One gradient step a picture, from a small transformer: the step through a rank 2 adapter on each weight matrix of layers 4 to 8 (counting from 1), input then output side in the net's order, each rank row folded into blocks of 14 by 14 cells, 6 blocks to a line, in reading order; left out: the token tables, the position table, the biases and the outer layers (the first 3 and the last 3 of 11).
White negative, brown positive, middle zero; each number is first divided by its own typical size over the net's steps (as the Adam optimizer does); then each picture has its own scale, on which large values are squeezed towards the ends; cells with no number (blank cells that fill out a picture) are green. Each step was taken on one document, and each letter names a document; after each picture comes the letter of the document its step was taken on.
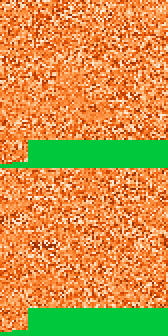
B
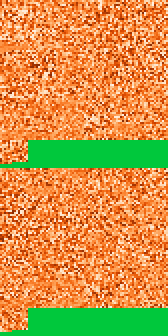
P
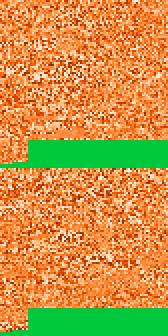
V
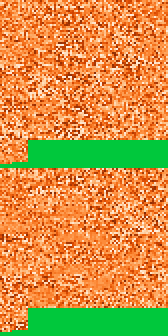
V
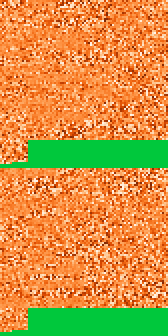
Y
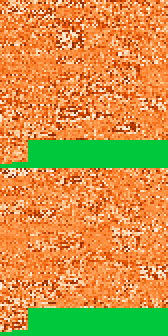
V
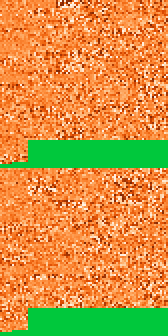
Y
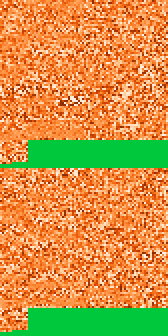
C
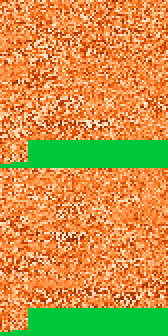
P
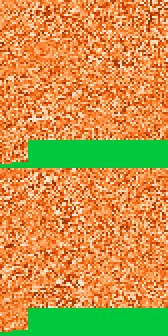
B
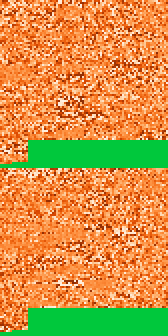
V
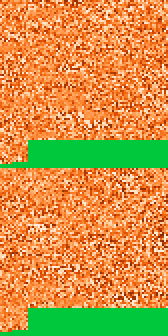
B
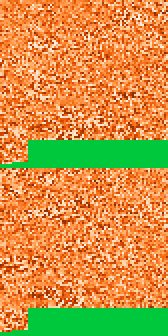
B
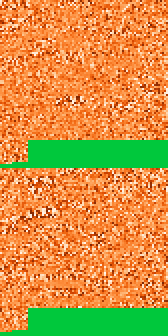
Y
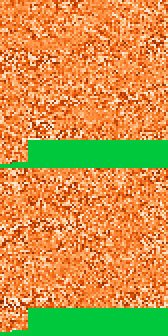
C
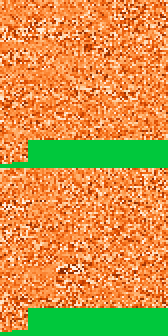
C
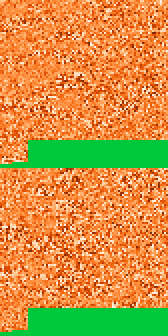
Y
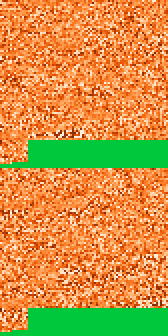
C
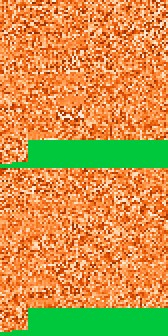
B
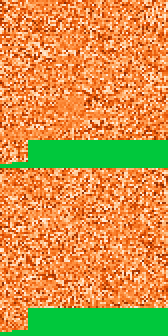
P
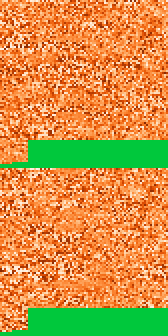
V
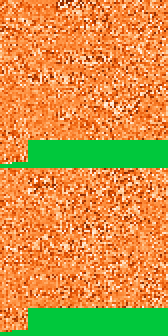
Y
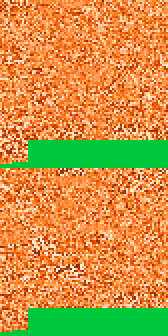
B
